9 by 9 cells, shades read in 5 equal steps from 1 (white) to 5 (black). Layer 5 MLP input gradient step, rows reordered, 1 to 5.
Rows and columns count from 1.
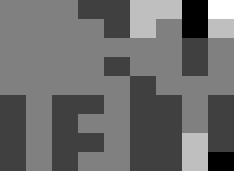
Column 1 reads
3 3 3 3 3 4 4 4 4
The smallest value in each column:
3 3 3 3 3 2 2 2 1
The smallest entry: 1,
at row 1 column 9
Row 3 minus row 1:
0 0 0 -1 -1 1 1 -1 2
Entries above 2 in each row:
6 7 9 9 9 9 9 8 8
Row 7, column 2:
3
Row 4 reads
3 3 3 3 4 3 3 4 3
